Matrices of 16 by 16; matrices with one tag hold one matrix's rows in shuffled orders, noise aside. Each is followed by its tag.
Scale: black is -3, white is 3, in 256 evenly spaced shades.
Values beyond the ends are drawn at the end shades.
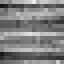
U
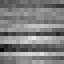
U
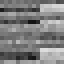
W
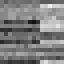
W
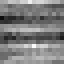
U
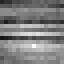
U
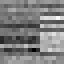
W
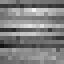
U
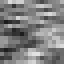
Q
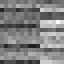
W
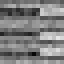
W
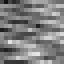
Q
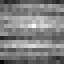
U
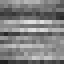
U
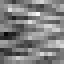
Q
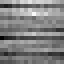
U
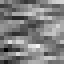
Q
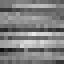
U
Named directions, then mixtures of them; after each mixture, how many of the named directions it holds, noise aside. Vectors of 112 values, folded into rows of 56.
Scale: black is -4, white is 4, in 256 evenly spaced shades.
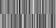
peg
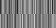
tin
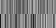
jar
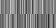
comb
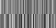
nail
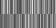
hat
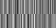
two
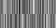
two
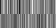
two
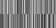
three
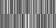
one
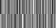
two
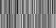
one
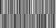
two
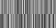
three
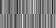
three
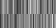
three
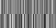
one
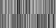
three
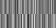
two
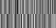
two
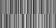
three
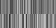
three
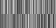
two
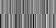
two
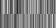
three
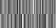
three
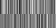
two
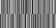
three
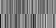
one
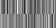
three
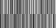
two
